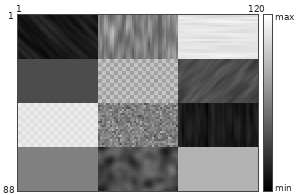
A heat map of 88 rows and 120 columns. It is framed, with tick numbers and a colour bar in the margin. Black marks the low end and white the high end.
The table splits into 4 rows of 3 panels. Panel 1,1: very low, slanting down to the right, faint in contrast. Panel 1,2: middling, streaked downward. Panel 1,3: very high, streaked across, faint in contrast. Panel 2,1: low, flat. Panel 2,2: high, checkered. Panel 2,3: low, slanting up to the right, faint in contrast. Panel 3,1: very high, checkered, faint in contrast. Panel 3,2: middling, fine-grained. Panel 3,3: very low, streaked downward, faint in contrast. Panel 4,1: middling, flat. Panel 4,2: low, blotchy. Panel 4,3: high, flat.
